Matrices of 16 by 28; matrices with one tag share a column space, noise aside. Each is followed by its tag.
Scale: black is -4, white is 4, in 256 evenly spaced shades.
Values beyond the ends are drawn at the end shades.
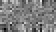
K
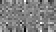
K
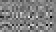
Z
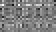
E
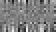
K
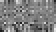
K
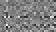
Z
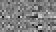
Z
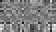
K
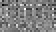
E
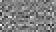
Z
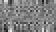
K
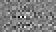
Z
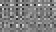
E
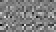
Z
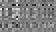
E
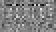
E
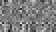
K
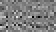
Z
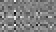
Z
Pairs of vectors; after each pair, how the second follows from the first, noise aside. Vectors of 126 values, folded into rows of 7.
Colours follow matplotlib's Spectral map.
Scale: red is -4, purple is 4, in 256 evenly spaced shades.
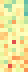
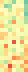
copied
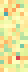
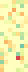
partly zeroed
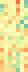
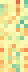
copied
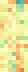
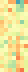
copied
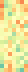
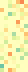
partly zeroed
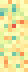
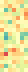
wrapped around
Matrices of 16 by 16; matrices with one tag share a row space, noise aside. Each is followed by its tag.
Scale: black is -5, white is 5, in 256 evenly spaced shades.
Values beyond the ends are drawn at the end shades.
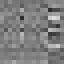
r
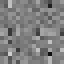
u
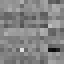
r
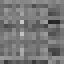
r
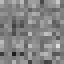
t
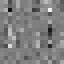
u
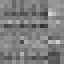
r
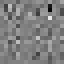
u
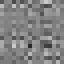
t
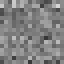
t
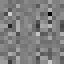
u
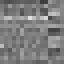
r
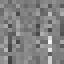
u
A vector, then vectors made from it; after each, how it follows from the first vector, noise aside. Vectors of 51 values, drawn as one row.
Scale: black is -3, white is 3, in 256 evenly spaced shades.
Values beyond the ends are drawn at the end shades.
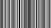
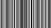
reversed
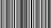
reversed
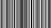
reversed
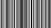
reversed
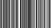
sign-scrambled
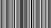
reversed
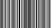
copied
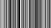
sign-scrambled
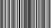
copied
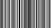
copied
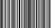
copied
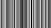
reversed
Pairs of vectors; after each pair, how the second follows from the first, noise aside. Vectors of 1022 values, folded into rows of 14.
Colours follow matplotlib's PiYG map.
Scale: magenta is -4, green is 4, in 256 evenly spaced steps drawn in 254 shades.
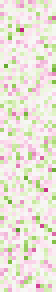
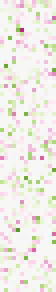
partly zeroed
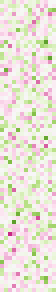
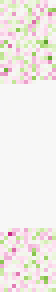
partly zeroed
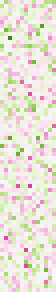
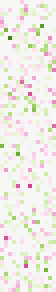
partly zeroed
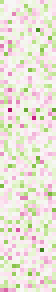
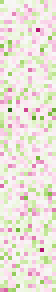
sign-scrambled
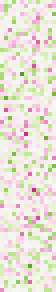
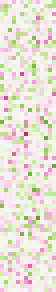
sign-scrambled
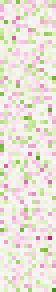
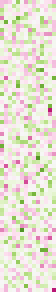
sign-scrambled
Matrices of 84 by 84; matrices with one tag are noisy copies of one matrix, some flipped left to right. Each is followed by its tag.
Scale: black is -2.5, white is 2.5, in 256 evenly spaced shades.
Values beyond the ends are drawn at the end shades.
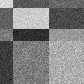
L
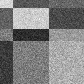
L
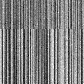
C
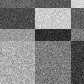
L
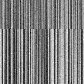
C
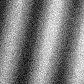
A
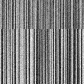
C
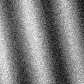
A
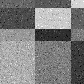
L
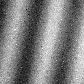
A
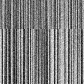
C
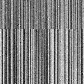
C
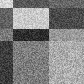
L
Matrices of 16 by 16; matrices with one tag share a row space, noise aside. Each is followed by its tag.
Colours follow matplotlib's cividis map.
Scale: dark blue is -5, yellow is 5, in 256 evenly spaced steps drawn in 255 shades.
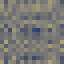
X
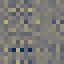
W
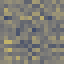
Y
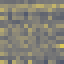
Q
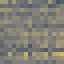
Q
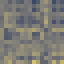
Y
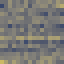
Q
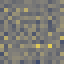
X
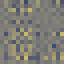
W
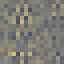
W
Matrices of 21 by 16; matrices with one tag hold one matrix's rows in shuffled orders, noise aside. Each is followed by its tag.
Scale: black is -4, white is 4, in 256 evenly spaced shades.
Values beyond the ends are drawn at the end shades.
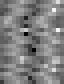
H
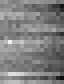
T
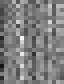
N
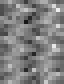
H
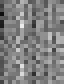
N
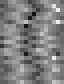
H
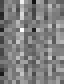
N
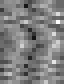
H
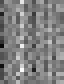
N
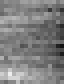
T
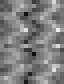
H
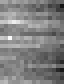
T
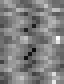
H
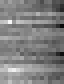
T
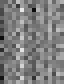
N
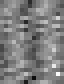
H
